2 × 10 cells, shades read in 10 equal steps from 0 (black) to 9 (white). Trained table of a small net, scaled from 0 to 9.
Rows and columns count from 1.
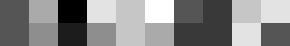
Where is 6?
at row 1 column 2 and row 2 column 6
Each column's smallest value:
3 5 0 5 7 6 2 2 7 3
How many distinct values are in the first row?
7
